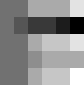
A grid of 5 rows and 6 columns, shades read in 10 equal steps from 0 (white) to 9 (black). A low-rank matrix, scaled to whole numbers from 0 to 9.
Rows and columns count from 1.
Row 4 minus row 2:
0 -1 -3 -4 -5 -6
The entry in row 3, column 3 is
3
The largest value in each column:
5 6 7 7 8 9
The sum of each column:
25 26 20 17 18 14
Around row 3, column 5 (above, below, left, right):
8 3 2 1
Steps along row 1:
same down same same down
